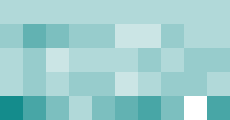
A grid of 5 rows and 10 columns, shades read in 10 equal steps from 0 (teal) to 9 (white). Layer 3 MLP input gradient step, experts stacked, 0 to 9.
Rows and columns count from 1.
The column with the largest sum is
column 9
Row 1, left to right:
6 6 6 6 6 6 6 6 6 6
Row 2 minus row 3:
-1 -2 -3 -1 -1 1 2 -1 1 1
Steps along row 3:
down up down same same down up down same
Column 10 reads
6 6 5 6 2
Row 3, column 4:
6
